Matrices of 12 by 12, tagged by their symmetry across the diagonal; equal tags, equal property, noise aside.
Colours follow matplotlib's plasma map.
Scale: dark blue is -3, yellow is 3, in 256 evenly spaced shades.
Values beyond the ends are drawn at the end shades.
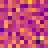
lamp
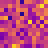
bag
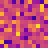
lamp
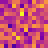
bag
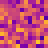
lamp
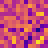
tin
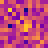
tin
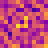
tin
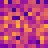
bag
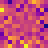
lamp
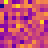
lamp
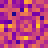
tin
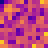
tin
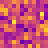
bag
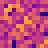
tin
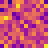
tin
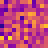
bag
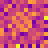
tin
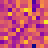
bag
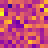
bag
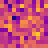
bag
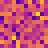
tin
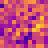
lamp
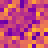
tin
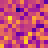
lamp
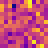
bag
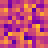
lamp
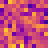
lamp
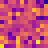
lamp
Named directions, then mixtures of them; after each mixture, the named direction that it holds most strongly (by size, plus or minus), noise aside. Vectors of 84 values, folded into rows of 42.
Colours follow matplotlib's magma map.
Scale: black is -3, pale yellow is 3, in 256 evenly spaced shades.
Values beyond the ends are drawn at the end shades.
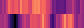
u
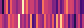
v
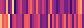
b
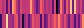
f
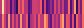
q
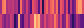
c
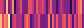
b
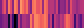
u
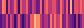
c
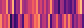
b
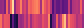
u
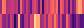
c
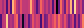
f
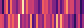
v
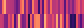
c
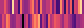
f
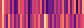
q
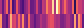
f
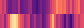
u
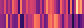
c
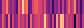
q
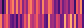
q
